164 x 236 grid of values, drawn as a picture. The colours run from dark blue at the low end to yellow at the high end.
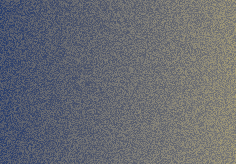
Slope: up to the right. Odd rows or columns: none. Stripes: none. Grain: fine. Average level on the scale: 40%.
